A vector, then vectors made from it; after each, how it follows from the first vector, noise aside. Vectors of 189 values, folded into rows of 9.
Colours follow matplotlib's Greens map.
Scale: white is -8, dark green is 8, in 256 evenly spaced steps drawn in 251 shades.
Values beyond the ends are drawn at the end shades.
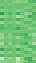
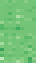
partly zeroed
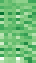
scaled up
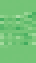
partly zeroed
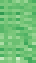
copied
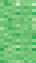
reversed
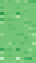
partly zeroed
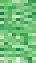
scaled up
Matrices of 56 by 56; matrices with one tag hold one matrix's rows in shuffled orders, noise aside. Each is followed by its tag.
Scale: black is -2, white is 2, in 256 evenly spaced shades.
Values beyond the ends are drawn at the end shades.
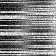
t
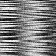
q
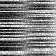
t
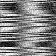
q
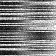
t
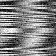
q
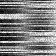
t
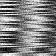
q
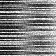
t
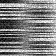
t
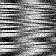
q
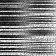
t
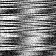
q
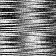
q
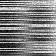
t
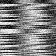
q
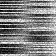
t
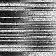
t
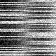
t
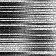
t
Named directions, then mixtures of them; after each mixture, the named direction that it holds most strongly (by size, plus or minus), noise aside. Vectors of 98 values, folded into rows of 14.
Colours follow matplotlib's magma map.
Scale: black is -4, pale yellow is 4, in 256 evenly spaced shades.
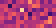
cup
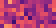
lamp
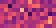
cup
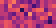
cup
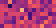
cup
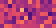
cup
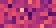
cup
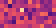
cup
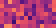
lamp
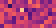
cup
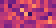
cup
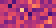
cup
